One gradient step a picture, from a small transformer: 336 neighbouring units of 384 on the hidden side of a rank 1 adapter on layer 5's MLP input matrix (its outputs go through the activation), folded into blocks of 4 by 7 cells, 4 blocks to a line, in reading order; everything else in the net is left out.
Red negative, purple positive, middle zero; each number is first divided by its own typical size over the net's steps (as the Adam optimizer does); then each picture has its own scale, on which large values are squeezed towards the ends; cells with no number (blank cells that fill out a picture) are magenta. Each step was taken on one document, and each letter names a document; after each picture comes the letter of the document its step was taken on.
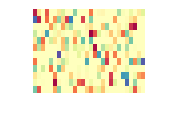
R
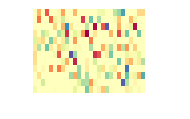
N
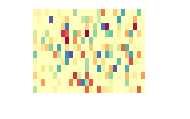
N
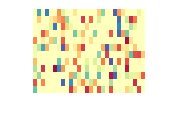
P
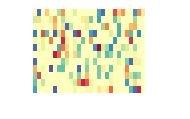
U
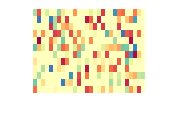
U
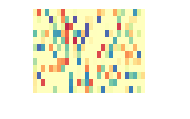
U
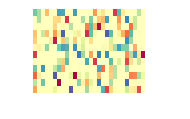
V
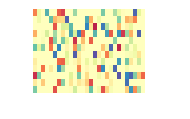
U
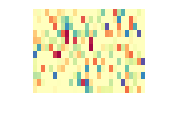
N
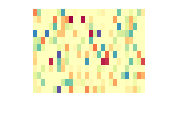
R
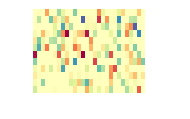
N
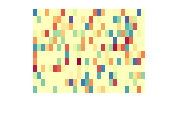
P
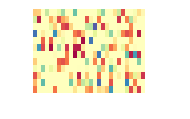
U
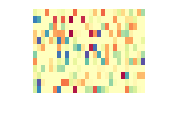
R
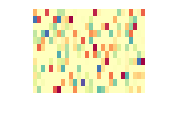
R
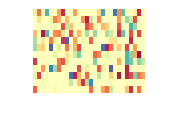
U
